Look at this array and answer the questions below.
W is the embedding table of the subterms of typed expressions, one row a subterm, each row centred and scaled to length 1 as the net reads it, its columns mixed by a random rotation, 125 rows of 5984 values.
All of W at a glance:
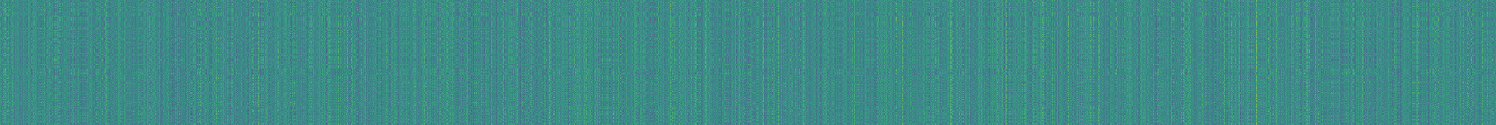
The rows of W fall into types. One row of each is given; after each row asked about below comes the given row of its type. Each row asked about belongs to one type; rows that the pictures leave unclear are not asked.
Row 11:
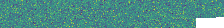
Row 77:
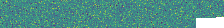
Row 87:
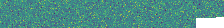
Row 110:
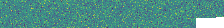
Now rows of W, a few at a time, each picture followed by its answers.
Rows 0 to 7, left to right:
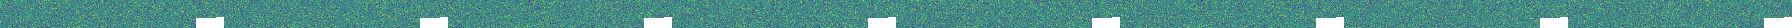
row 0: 87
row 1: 110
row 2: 77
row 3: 11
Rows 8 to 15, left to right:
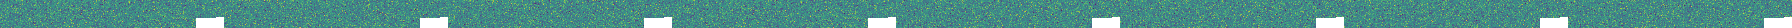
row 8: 11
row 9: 11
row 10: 110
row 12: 87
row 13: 87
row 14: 87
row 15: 77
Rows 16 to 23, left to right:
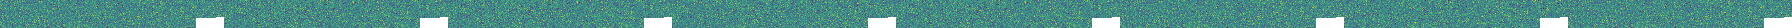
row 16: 77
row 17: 11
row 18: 11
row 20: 11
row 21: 77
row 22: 11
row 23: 77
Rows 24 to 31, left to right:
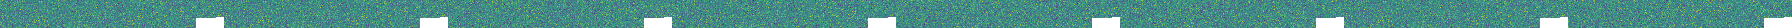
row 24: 77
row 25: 77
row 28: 87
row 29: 11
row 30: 77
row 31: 87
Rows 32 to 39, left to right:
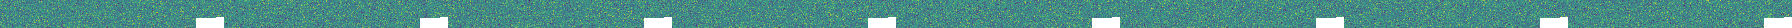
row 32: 77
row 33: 87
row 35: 110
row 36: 11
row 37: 110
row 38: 77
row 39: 77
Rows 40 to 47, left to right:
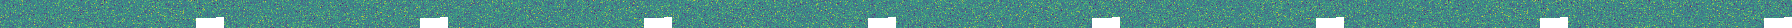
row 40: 11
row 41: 77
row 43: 11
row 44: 87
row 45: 110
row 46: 11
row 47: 77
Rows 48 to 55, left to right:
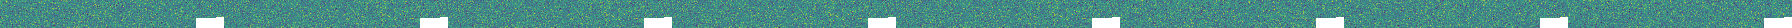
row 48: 77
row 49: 110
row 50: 110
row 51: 110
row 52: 110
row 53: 11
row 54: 77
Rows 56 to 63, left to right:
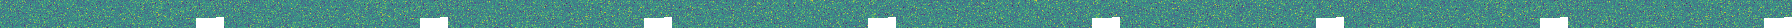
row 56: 110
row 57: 110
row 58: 77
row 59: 77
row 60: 77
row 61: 77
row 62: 110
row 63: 77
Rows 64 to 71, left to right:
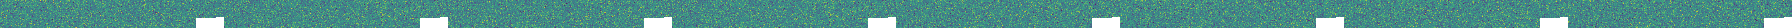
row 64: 11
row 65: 110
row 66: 77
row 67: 110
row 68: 87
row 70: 11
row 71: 87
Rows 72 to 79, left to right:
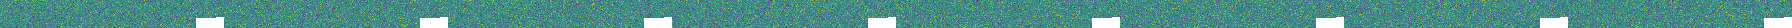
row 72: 87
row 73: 11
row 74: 11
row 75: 87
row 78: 77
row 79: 11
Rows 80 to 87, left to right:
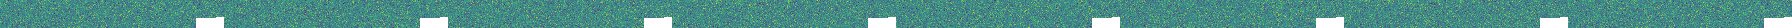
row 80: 87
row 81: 11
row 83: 110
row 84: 87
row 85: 110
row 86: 110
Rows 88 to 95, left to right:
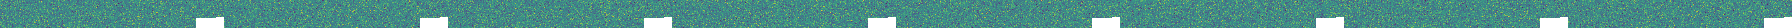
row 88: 77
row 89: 87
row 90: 110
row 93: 87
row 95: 87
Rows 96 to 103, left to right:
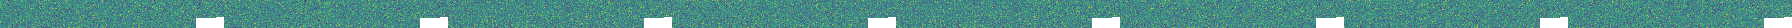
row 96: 87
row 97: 77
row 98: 77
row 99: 11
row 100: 77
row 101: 110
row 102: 87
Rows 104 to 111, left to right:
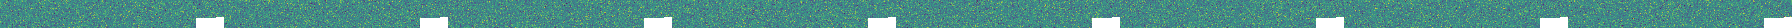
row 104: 87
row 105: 110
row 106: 77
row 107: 11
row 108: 77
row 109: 110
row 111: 77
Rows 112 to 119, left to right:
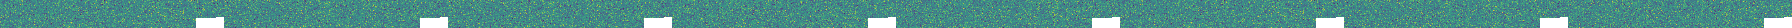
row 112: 11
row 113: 77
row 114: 77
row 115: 11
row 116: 110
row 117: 11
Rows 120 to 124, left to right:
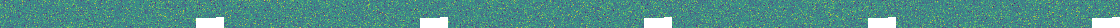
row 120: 110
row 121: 11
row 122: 87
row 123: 110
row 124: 77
